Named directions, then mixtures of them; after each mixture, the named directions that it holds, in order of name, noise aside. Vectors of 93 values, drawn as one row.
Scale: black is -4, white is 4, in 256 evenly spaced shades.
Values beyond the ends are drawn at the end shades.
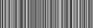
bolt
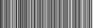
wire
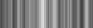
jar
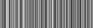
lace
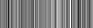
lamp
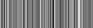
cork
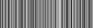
bolt, lamp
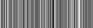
cork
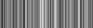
cork, jar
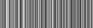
lace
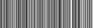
bolt, wire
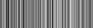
lace, lamp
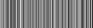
lace, wire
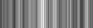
jar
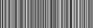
bolt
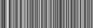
cork, lace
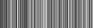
jar, wire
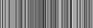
bolt, jar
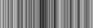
cork, jar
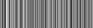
bolt, lace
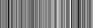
lamp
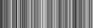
jar, wire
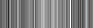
jar, lamp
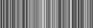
bolt, jar
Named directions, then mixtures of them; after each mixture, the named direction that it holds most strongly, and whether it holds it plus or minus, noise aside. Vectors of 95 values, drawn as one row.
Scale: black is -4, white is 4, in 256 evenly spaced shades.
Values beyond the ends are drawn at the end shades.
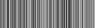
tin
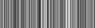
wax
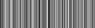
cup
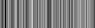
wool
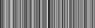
cup, plus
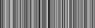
cup, plus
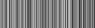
tin, minus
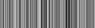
wax, minus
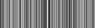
cup, plus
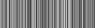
tin, minus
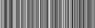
cup, minus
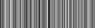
cup, plus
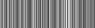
tin, minus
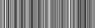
wool, minus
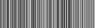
tin, plus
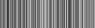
tin, plus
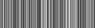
wax, plus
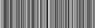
cup, minus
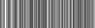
wool, minus
